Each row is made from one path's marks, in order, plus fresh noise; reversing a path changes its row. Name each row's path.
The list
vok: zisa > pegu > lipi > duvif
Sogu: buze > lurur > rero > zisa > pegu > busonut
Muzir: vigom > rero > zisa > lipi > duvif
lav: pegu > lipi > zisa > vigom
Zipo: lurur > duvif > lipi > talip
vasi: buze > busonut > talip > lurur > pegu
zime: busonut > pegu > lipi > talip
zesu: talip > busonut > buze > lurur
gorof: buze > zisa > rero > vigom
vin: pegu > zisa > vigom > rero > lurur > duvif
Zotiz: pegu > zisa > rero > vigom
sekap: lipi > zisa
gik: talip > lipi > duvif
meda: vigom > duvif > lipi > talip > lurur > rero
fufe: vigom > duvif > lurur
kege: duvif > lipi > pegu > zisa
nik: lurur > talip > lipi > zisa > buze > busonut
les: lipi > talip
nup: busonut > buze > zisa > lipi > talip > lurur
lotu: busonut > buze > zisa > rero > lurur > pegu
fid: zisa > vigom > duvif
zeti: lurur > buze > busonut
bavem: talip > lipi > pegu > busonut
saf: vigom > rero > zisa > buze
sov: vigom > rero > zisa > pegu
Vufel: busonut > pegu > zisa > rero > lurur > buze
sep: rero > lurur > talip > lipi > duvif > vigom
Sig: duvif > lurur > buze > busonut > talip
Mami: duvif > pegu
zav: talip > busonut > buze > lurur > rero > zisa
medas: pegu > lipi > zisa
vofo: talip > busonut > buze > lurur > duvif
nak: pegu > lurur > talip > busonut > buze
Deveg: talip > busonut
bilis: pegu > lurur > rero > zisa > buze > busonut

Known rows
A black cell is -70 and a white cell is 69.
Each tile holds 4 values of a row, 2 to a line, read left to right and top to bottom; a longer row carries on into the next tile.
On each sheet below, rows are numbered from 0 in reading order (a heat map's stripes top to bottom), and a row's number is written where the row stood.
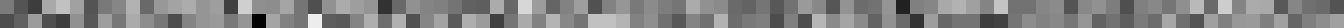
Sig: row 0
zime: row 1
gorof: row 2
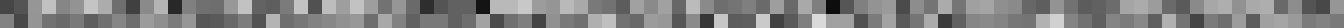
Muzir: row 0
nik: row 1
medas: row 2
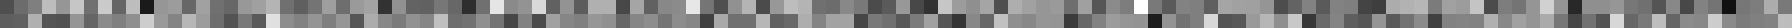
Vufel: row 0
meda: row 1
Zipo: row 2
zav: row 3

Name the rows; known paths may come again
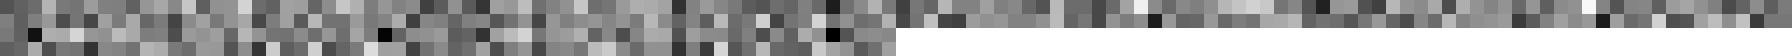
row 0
fufe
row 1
zesu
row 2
kege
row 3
Zipo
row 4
nik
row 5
nup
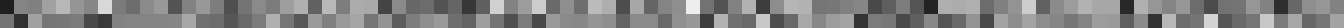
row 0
gorof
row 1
meda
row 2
vofo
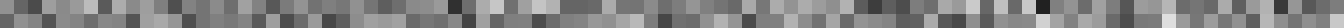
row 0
les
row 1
sov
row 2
Vufel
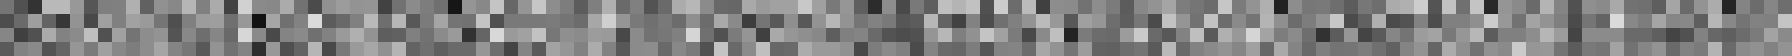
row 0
Sig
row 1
lav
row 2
Sogu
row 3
lotu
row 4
gik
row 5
sep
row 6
Muzir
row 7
Deveg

